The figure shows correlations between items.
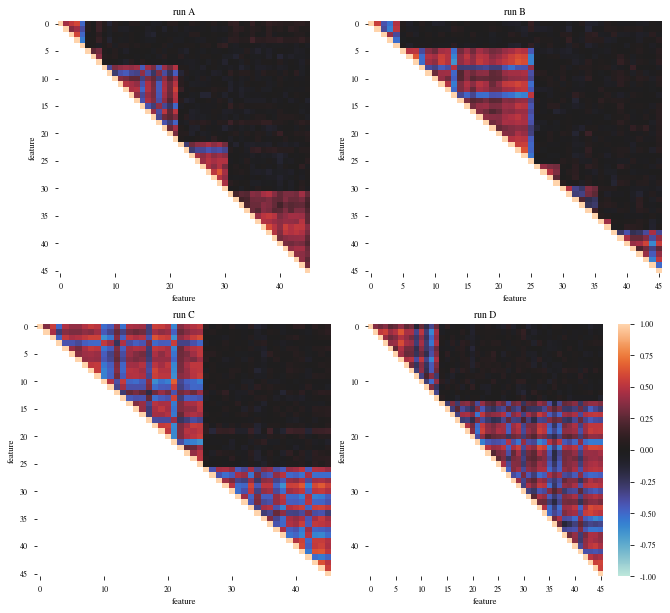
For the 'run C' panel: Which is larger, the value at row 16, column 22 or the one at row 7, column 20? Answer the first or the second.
the second
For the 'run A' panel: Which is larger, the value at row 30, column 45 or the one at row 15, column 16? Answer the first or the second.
the first
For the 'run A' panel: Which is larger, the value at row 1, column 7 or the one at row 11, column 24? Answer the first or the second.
the first
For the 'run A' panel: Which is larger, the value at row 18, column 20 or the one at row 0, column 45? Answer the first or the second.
the second
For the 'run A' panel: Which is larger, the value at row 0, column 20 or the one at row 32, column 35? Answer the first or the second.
the second
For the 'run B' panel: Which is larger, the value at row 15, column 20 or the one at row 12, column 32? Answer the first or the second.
the first
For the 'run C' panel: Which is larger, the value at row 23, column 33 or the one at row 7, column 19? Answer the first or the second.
the second
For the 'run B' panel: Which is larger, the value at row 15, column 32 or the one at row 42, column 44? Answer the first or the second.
the first
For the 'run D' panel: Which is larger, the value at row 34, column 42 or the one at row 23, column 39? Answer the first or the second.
the first
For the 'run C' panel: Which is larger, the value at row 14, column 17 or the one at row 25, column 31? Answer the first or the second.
the second
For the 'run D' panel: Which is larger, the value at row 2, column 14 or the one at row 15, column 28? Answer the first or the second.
the first
